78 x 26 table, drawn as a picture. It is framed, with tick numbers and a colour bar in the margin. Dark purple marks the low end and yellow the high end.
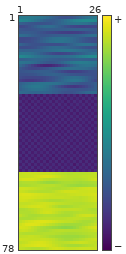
The table splits into 3 rows of 1 panel. Panel 1,1: low, streaked across. Panel 2,1: very low, checkered, faint in contrast. Panel 3,1: very high, streaked across, faint in contrast.
